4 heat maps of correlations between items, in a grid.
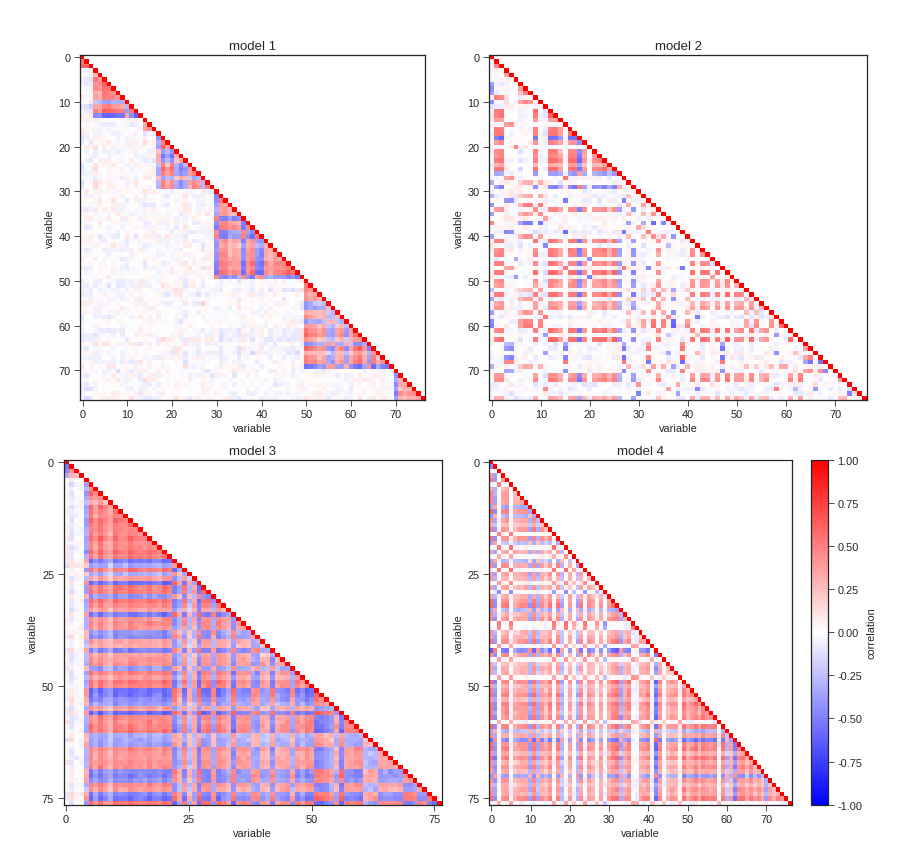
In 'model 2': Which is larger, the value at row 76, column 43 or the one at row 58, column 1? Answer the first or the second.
the first
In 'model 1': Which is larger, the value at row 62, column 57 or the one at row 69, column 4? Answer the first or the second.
the first
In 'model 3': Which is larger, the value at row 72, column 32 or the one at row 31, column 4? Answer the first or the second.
the first
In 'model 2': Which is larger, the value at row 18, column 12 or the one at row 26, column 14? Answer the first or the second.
the second
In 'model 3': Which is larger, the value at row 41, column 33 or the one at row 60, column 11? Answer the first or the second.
the second
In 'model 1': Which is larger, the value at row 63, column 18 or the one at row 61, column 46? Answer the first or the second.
the first
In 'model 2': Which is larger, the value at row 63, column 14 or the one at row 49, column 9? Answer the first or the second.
the first
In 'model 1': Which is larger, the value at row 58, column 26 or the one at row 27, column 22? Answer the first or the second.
the second
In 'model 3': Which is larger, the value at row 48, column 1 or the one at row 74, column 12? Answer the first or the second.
the first
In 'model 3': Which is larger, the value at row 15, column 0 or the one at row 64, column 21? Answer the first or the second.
the second
